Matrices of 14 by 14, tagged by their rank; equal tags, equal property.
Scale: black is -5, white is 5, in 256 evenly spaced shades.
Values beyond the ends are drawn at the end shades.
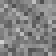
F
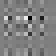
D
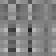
D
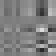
D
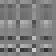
D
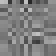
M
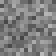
F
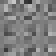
M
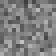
F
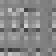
M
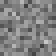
F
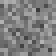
F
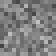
F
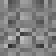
M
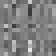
M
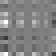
D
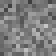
F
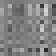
M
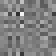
M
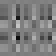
D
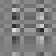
D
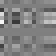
D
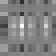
D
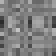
M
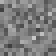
F
